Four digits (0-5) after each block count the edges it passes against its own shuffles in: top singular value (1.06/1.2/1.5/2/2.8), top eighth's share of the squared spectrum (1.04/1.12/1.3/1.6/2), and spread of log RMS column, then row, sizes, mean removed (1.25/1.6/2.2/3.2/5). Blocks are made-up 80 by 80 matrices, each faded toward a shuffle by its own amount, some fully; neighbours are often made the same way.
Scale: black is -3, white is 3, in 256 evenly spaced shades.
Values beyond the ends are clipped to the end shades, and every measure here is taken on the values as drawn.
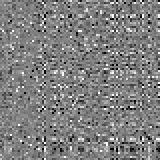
5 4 3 3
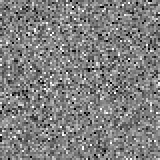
1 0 0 0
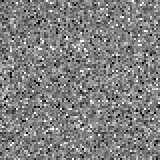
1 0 0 0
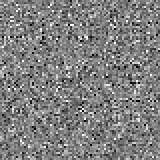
3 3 1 2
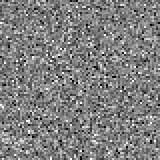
2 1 0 0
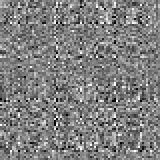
4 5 3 3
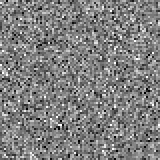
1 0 0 0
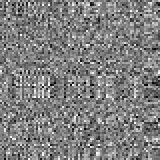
4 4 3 3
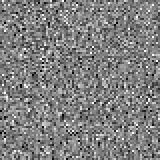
3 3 1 1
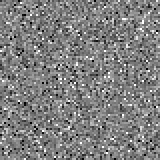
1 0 0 0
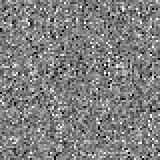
3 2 1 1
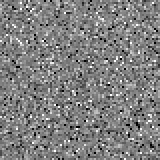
0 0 0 0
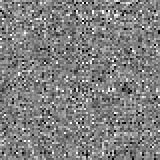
4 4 2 2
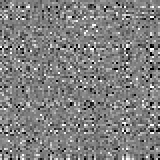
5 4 3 3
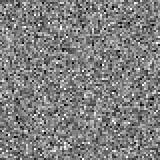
2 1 0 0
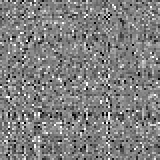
4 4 2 2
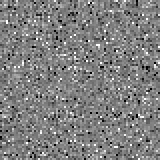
3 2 1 1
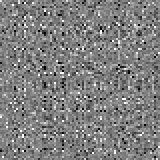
4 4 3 2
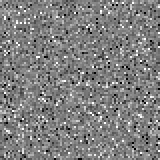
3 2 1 0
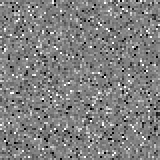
0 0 0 0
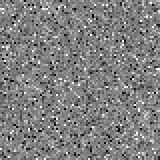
1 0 0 0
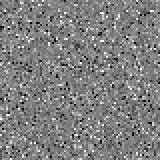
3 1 0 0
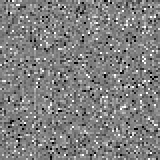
2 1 0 0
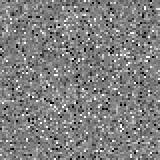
2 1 0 0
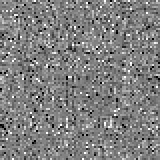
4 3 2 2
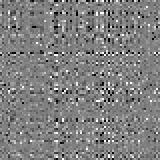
5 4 3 3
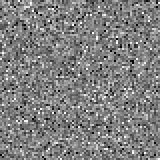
0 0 0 0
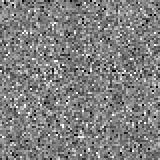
0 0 0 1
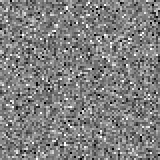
0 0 0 0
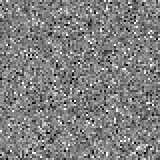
0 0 0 0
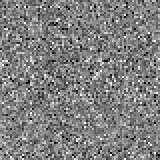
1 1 0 2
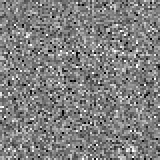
0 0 0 1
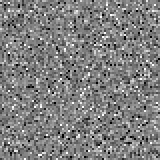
3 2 0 1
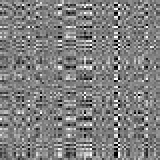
5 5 4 4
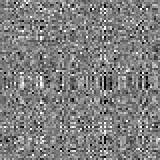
5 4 3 3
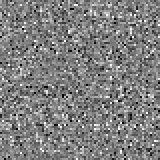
3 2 1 1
